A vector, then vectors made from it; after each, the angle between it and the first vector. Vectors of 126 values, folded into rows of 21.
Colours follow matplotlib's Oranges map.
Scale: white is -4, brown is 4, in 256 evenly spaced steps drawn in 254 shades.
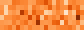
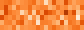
nearly opposite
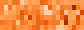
partly aligned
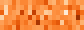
nearly parallel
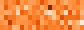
partly aligned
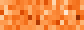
nearly parallel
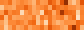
partly opposed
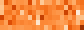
partly opposed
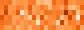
nearly opposite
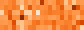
orthogonal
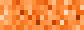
nearly parallel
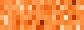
orthogonal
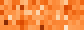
orthogonal
